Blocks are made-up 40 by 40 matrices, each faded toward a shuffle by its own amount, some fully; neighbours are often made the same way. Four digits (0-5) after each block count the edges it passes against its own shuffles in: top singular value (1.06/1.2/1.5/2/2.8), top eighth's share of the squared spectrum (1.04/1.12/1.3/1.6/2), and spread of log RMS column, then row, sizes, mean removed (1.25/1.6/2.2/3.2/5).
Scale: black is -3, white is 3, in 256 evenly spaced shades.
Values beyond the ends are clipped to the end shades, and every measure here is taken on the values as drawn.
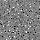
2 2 0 0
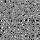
3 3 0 1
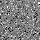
0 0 0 0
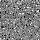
1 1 0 0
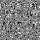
3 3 1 2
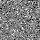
0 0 0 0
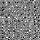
3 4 2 2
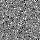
1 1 0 0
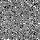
2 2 0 1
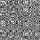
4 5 2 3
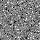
0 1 0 0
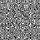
3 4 2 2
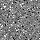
0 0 0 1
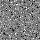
0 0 0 0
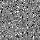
0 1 2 1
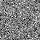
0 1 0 0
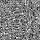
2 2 0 0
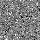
2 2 0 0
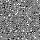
2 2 1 0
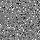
2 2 0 0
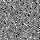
1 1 0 0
